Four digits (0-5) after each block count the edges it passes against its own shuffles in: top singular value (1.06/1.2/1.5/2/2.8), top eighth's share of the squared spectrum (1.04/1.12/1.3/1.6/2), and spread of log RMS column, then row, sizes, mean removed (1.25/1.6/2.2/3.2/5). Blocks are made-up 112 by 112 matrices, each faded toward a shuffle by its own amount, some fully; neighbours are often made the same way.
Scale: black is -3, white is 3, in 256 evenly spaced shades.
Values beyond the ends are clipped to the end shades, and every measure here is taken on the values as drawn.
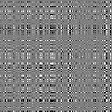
5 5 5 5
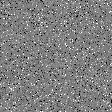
0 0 0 0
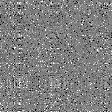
4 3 2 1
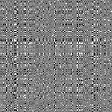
5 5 4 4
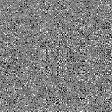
4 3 2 2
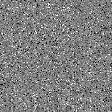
3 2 1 1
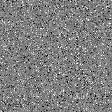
3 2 0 0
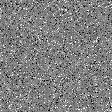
2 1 0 0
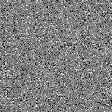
4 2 1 1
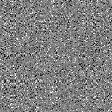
4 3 2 1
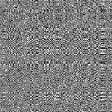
5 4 3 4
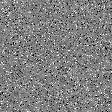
2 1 0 0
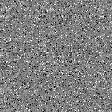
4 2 1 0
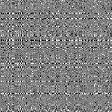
5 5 3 4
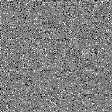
4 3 1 2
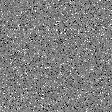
3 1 0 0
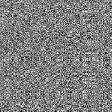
4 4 3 3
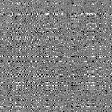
5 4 2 4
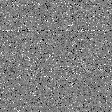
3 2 0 1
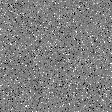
0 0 0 0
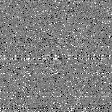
4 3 1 2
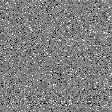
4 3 0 2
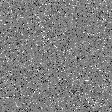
1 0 0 0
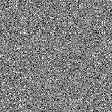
4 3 1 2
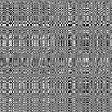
5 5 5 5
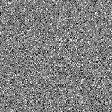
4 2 1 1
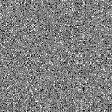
4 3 1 2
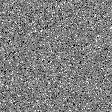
1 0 0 0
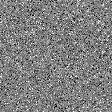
3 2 0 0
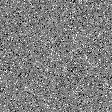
1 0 0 0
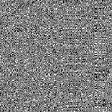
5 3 3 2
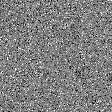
2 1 0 0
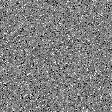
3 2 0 0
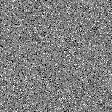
2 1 0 0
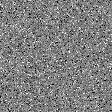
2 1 0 0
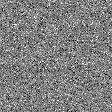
2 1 0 0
